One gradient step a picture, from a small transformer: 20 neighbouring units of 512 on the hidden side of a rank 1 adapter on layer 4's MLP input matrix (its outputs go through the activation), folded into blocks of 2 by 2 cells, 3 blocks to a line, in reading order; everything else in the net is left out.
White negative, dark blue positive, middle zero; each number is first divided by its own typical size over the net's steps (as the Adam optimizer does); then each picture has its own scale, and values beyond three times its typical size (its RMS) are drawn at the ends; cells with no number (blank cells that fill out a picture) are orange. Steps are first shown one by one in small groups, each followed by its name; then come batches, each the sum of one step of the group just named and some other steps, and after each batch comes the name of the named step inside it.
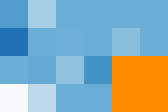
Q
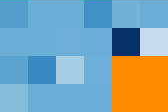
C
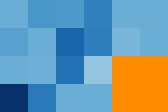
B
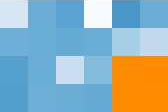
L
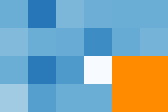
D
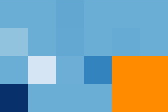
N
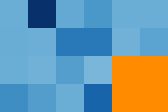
B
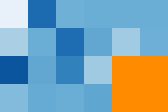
D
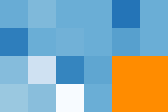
Q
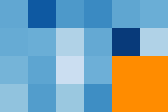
C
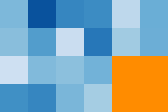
B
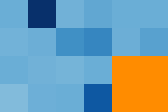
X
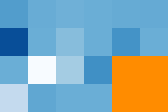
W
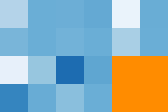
W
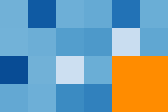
X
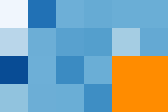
X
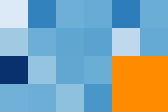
X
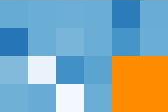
W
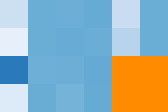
W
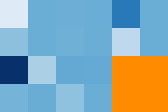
W
